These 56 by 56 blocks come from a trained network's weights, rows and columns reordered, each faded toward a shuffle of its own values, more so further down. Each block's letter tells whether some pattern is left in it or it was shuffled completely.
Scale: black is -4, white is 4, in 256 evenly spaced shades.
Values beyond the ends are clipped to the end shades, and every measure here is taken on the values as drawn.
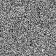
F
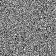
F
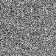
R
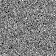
F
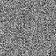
R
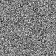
F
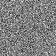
F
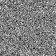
F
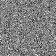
F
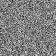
R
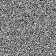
F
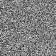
F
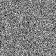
R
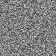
F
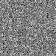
R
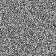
F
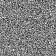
F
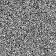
F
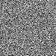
R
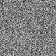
R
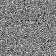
R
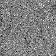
R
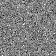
F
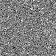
F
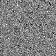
R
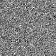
R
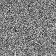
F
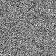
F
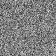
F
